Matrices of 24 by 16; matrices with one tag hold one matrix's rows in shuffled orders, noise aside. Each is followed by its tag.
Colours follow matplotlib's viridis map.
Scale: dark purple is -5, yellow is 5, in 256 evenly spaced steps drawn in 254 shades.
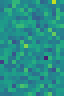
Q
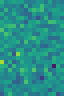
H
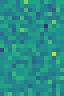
Q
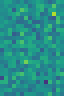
Q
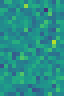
Q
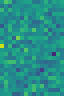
H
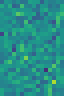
Q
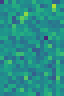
Q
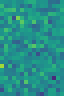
H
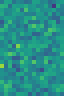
H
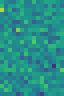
H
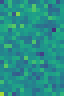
H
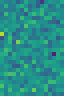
H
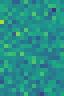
H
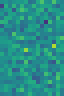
Q
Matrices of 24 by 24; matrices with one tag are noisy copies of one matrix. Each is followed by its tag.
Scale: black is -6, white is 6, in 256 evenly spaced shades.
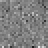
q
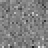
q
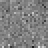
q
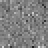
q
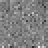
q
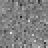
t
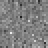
t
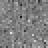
t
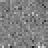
q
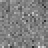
q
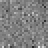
q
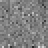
q
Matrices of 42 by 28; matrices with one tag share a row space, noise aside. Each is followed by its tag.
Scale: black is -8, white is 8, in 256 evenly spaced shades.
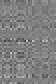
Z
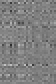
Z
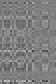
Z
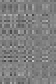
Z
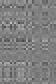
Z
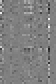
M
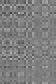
Z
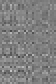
Z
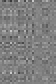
Z
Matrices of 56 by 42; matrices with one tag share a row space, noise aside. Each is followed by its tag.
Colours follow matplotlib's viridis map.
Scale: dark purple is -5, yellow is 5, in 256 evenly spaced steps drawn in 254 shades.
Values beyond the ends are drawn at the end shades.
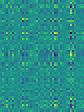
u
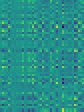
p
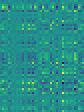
p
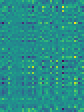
p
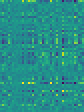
p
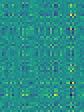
u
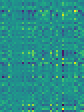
p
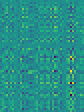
u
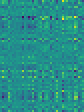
p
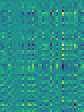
p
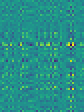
u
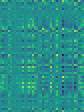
p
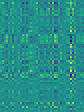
u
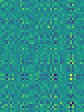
u
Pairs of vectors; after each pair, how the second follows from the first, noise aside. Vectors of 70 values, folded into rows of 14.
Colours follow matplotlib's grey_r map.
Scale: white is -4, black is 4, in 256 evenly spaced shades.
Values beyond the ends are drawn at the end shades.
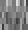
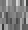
copied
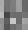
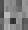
negated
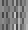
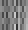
copied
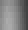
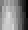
scaled up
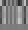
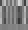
negated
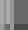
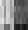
scaled up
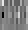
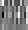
scaled up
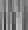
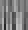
copied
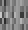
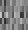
copied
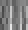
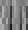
negated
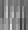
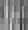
copied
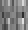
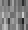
negated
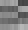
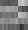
negated
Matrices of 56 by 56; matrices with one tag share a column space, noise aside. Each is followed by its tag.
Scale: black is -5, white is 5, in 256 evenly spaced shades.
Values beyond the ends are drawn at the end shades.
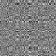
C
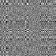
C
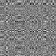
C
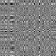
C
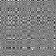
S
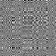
S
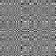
C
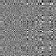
C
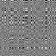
S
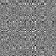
C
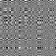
S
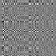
C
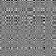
S
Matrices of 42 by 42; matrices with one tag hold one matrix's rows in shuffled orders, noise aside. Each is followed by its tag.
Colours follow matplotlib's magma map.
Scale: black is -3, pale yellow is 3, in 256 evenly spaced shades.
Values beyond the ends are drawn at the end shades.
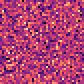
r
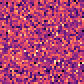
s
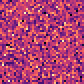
r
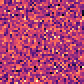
s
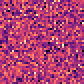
s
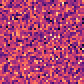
s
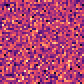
r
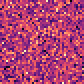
r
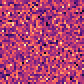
r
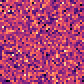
r
